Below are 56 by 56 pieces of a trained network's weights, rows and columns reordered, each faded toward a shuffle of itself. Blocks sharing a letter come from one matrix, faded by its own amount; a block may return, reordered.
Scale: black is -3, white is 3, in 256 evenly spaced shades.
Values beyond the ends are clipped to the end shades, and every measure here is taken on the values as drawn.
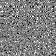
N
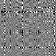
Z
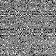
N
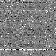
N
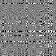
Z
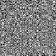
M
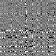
Z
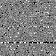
N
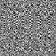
M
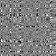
Z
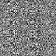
M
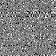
N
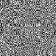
M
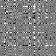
Z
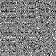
N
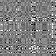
Z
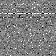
N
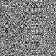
M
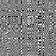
Z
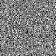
M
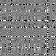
Z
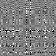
Z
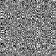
M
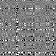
Z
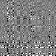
Z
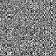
M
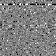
N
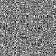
M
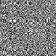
M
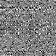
N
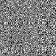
M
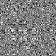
N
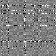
Z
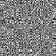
M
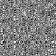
M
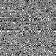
N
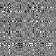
Z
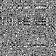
N
